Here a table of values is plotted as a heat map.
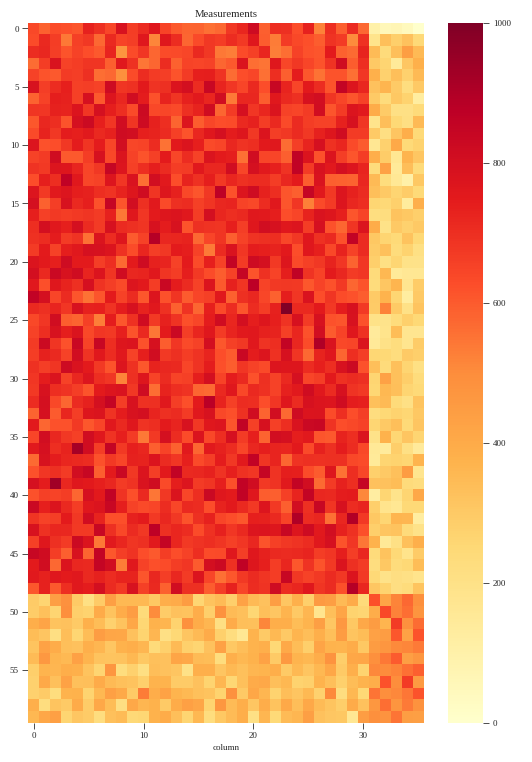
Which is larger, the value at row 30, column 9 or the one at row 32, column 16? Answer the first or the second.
the second
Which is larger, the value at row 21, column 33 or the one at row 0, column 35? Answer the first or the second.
the first
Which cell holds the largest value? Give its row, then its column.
24, 23
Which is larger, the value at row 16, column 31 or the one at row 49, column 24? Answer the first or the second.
the second
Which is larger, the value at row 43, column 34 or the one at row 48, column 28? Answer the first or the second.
the second
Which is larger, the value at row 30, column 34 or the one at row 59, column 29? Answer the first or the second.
the first
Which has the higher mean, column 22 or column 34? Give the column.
22
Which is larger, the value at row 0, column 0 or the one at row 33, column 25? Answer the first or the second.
the second
